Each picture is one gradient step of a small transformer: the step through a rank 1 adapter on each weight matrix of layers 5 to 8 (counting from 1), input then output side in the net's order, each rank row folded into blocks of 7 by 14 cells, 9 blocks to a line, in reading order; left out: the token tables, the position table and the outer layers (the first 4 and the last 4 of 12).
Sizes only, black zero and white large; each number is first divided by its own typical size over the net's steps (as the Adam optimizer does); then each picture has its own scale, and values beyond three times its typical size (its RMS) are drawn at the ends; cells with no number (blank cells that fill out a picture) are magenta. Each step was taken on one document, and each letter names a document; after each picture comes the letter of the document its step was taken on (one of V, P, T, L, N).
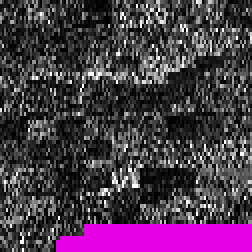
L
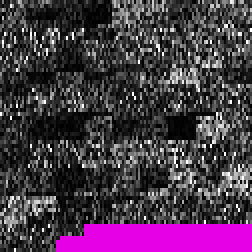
L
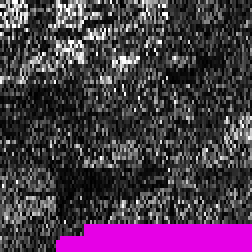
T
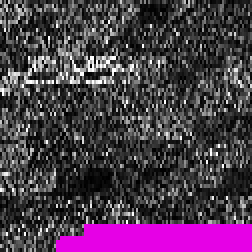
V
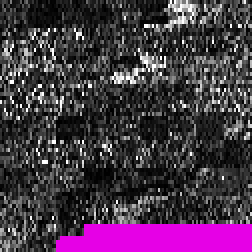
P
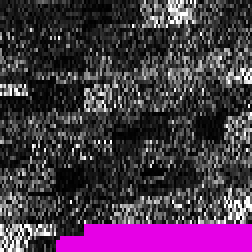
T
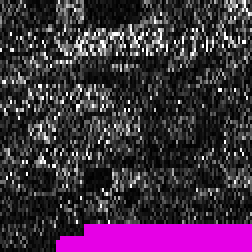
P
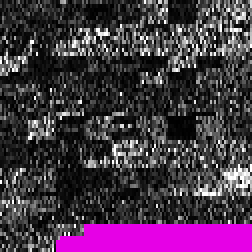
L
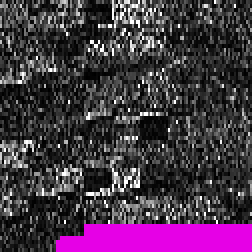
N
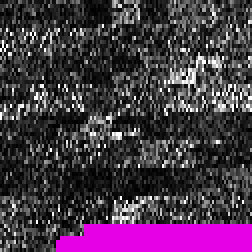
L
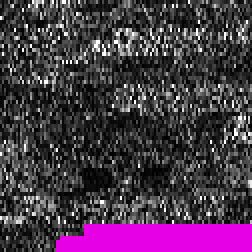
N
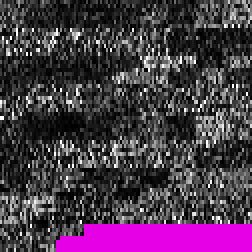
L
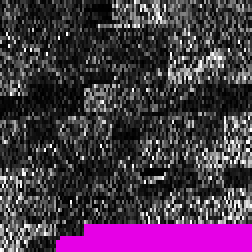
T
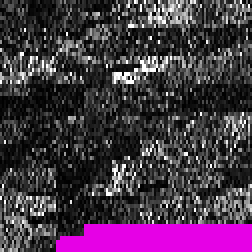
T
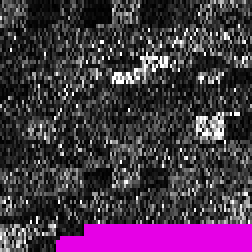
P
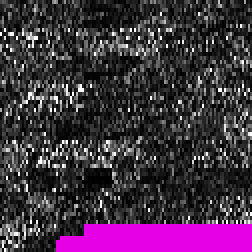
P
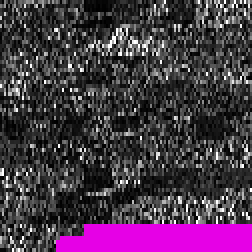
N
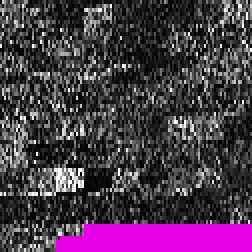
V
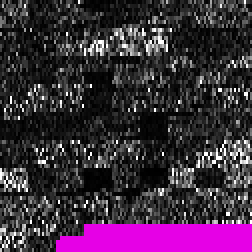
P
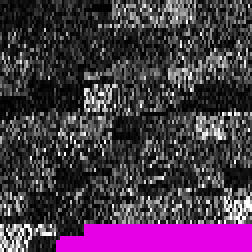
T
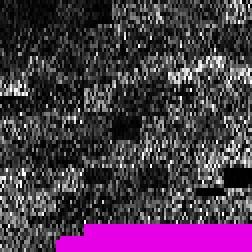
T
